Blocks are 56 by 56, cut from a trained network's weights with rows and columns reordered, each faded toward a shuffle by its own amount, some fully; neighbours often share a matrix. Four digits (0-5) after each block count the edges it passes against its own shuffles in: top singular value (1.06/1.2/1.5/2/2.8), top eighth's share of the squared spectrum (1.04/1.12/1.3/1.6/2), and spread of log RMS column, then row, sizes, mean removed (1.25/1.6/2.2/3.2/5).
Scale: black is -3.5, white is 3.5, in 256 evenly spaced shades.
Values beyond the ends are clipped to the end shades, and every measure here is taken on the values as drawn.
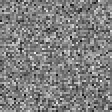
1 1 0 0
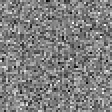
0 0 0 0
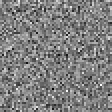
2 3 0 1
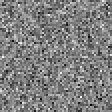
0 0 0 0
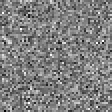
2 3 1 1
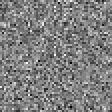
3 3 1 1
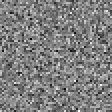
2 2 0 0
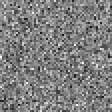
0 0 0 0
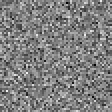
0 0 0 0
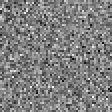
1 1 0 0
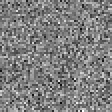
1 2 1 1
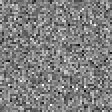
2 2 0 0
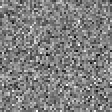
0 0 0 0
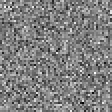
1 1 0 0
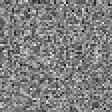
3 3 0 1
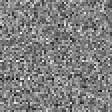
2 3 1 2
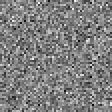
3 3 0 1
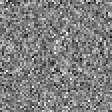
2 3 1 1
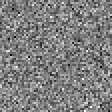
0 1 0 0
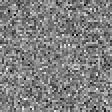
1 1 0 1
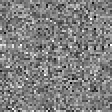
3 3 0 2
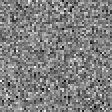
1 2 0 0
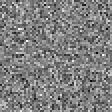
2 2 0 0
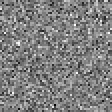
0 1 0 0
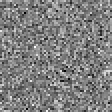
1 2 0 0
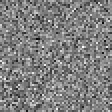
1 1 0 0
